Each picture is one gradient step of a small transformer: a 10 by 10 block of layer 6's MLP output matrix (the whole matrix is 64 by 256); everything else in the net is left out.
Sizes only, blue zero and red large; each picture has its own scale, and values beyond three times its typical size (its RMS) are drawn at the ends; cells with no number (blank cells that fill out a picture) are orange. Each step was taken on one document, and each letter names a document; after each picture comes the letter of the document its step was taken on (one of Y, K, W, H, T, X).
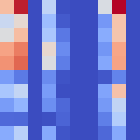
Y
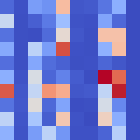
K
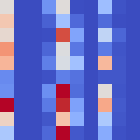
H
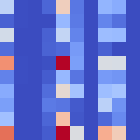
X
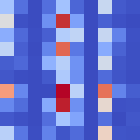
X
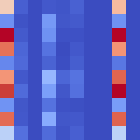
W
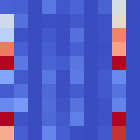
W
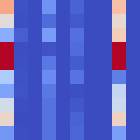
W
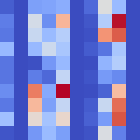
K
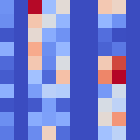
K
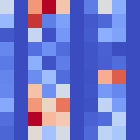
K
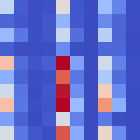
X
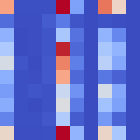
X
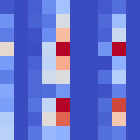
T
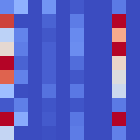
W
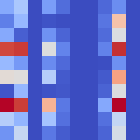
Y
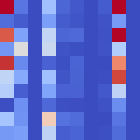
W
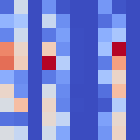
Y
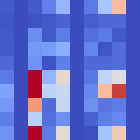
K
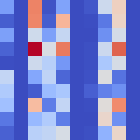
K
